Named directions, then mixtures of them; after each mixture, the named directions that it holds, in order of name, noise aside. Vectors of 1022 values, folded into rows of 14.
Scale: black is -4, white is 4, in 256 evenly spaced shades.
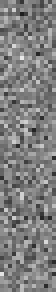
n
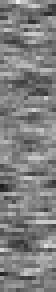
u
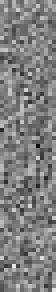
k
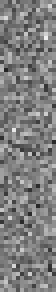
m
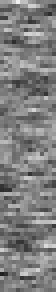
u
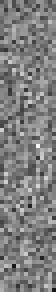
k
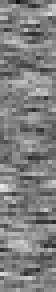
u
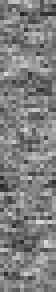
n, u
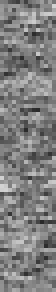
n, u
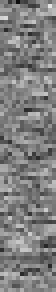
m, u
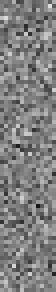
m, n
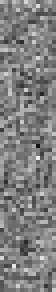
k, u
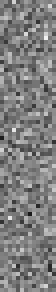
m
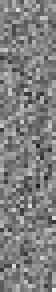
k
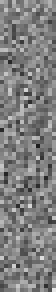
k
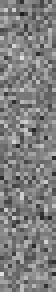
n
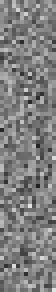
k
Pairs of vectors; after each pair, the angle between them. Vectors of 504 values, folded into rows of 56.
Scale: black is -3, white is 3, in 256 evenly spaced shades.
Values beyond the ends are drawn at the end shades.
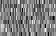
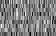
partly aligned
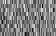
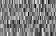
orthogonal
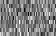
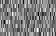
orthogonal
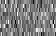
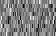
partly opposed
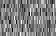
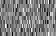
orthogonal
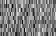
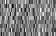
nearly parallel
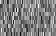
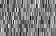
nearly parallel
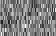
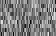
nearly opposite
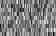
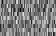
nearly parallel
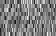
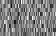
partly aligned
